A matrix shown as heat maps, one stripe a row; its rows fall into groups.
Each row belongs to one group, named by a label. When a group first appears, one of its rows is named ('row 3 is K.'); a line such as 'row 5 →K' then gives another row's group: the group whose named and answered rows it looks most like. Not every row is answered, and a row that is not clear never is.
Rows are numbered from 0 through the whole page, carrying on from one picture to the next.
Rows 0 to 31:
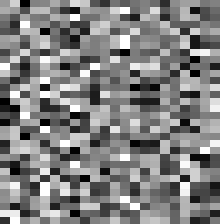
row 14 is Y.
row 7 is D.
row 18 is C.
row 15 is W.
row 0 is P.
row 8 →C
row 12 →Y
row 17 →W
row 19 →P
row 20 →Y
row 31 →C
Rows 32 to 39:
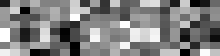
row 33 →P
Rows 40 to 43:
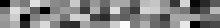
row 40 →C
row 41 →C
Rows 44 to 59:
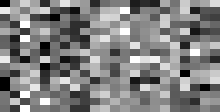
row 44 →Y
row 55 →Y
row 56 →C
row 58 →C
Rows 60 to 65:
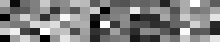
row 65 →Y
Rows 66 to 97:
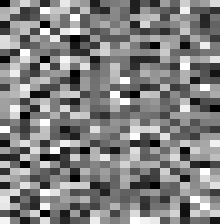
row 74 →Y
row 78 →D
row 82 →P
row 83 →C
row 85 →C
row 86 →Y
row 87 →W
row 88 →W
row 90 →D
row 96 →W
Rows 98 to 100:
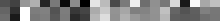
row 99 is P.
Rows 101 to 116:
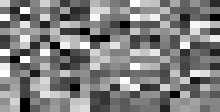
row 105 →W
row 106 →Y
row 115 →P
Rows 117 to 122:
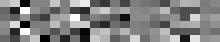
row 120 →P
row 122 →W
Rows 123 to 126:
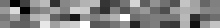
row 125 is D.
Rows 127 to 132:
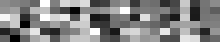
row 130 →P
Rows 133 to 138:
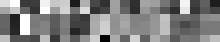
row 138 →C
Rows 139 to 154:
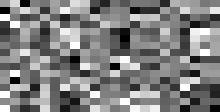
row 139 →P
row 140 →Y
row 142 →C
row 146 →D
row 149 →C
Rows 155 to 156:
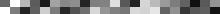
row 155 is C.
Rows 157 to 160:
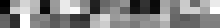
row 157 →Y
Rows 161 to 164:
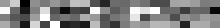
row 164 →W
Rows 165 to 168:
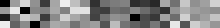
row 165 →Y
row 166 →P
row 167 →Y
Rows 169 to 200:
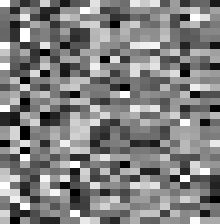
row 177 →C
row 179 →W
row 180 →P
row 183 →P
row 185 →W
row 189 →Y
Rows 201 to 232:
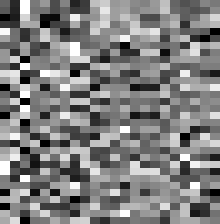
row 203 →W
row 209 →P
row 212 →P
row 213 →Y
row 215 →P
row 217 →Y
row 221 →W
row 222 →P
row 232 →P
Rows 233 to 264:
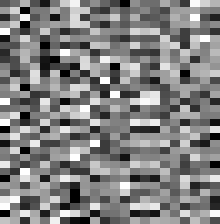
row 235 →W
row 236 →P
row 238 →D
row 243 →W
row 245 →P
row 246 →C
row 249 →P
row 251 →Y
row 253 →C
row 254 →P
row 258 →Y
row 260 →D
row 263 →Y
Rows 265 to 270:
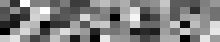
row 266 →C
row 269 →Y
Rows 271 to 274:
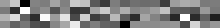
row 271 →P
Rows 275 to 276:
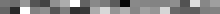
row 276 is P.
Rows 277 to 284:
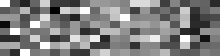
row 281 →C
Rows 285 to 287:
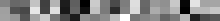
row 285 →W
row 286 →W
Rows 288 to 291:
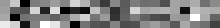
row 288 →P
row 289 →W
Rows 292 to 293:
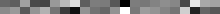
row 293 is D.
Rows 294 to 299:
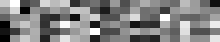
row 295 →P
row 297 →Y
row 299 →Y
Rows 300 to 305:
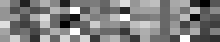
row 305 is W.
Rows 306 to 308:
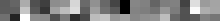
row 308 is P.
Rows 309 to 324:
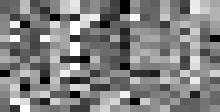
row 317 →W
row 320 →W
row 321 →P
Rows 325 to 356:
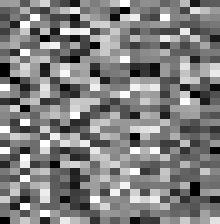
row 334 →Y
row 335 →Y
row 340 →P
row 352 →C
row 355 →C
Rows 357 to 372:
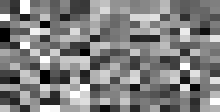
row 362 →Y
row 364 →W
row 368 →W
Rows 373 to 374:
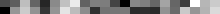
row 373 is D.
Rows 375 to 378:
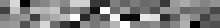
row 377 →C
